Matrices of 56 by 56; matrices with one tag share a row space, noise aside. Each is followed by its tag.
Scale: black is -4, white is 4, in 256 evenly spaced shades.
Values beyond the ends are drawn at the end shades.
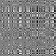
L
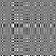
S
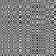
L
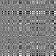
L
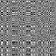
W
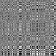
L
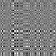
S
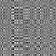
S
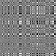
L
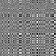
L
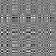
W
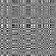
W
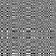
W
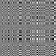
L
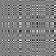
L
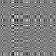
S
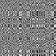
L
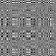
W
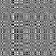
S
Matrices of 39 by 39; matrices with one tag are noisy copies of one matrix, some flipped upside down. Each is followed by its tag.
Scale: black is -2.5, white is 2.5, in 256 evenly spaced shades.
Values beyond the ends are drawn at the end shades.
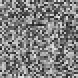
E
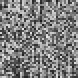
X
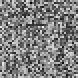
E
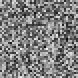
E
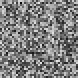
E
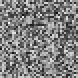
E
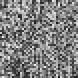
X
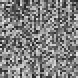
X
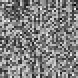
X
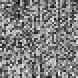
X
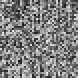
X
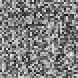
E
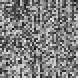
X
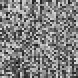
X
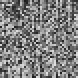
X
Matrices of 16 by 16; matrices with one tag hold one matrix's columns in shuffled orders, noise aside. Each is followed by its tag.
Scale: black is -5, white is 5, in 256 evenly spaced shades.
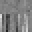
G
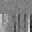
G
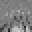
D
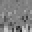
D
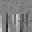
G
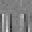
G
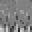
D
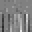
G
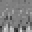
D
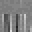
G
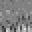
D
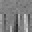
G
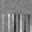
G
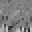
D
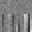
G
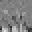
D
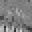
D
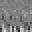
D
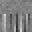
G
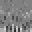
D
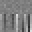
G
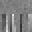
G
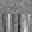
G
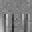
G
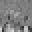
D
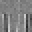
G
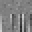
G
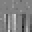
G
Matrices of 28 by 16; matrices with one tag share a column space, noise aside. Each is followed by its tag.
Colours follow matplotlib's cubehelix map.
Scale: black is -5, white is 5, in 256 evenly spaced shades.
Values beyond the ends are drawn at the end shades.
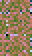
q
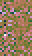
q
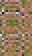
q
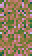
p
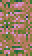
p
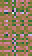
q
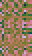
p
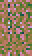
p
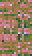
p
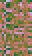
p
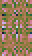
p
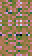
q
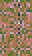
p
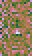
p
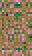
p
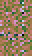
q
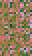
p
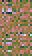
q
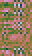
p
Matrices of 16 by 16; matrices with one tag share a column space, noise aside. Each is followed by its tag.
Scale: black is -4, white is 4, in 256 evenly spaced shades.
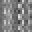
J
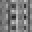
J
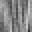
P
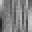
P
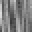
P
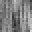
P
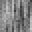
P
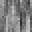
P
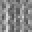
J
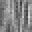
P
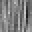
P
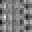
J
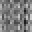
J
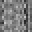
J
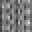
J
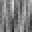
P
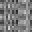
J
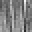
P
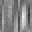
P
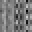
J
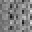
J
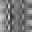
J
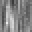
P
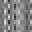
J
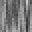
P
